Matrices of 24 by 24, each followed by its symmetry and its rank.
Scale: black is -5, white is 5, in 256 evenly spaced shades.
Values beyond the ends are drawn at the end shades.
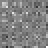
symmetric, rank three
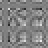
symmetric, rank two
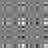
symmetric, rank one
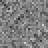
symmetric, full rank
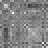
symmetric, rank five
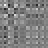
symmetric, rank two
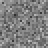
symmetric, full rank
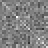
symmetric, rank five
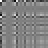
symmetric, rank one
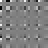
symmetric, rank one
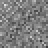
symmetric, full rank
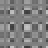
symmetric, rank one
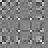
symmetric, rank two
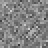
symmetric, full rank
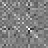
symmetric, rank five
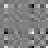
symmetric, rank two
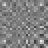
symmetric, rank three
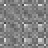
symmetric, rank three
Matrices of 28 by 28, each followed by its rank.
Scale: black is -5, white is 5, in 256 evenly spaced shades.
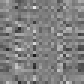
three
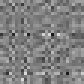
three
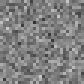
full rank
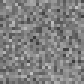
full rank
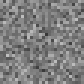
full rank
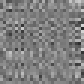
three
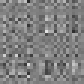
three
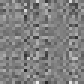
three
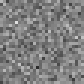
full rank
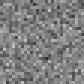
full rank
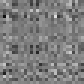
three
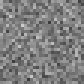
full rank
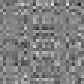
three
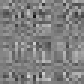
three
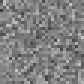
full rank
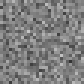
full rank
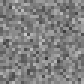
full rank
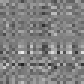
three
